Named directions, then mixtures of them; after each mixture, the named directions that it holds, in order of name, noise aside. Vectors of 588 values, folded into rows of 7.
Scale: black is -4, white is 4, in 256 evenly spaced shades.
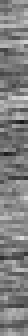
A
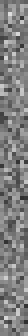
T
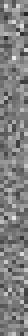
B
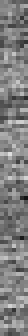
A, T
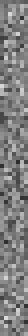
T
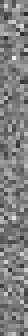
B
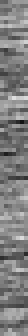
A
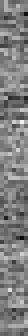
A, B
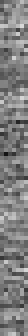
A, B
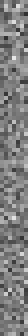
B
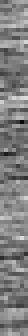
A
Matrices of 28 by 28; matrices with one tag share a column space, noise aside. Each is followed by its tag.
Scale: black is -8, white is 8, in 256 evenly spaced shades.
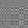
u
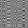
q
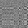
u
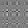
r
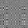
u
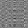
q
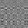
u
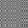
q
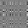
r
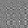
u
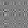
r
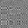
u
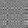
u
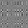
r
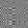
u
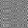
q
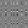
r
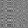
q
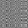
q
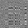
u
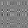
r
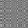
q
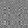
u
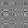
r
